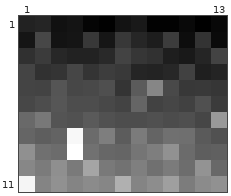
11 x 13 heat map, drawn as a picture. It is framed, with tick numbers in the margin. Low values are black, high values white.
The bottom left is the roughest part. The ninth with the highest average is the bottom left. The middle left is the smoothest part. No regular stripes run through it. Overall the values sit about 30% of the way up the scale. Values rise toward the bottom.
